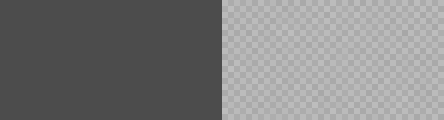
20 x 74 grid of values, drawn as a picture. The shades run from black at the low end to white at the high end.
The table splits into one row of 2 panels. Panel 1,1: low, flat. Panel 1,2: high, checkered, faint in contrast.
